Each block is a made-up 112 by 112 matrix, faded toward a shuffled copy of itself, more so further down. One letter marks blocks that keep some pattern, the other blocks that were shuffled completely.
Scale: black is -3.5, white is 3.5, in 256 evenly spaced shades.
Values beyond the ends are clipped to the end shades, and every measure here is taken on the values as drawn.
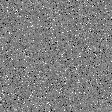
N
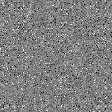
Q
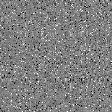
Q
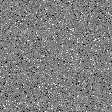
N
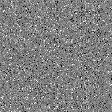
Q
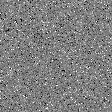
N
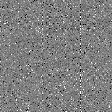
Q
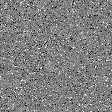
N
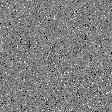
N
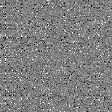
Q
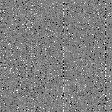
Q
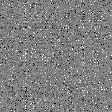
Q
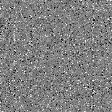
Q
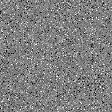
Q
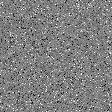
N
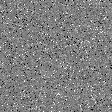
N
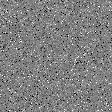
N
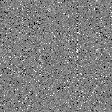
Q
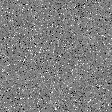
N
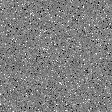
N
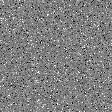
N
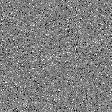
Q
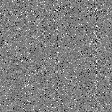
Q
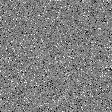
N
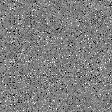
Q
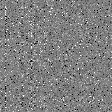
Q
